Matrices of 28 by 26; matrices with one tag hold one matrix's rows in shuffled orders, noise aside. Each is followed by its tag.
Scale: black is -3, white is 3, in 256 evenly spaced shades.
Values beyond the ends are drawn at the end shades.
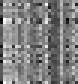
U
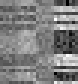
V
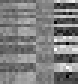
V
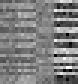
V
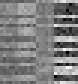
V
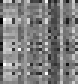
U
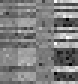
V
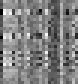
U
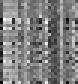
U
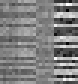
V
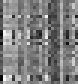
U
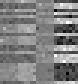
V
